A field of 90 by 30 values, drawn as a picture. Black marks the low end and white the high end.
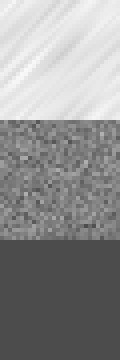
It is made of 3 by 1 panels. Panel 1,1: very high, slanting up to the right, faint in contrast. Panel 2,1: middling, fine-grained. Panel 3,1: low, flat.
